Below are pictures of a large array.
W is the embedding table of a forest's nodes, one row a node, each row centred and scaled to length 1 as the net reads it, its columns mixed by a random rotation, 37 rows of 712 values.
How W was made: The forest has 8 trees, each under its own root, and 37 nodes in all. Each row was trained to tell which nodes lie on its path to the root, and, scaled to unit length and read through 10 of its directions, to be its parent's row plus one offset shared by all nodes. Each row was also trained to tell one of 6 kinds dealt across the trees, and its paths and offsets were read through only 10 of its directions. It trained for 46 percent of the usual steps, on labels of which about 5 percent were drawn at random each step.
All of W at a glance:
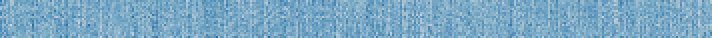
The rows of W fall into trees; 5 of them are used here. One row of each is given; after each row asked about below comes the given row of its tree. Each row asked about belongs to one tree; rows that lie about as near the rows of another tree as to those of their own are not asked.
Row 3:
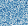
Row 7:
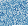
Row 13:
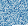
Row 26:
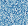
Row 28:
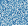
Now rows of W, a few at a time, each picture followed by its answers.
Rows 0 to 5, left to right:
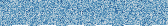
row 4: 3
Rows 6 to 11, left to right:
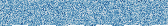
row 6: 26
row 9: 7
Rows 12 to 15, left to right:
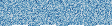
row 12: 26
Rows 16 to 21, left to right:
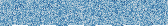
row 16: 7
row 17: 7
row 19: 3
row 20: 3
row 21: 26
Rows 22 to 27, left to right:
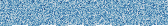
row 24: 13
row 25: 13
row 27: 28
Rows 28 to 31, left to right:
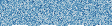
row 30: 26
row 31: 28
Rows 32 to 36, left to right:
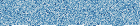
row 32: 28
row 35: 28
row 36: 26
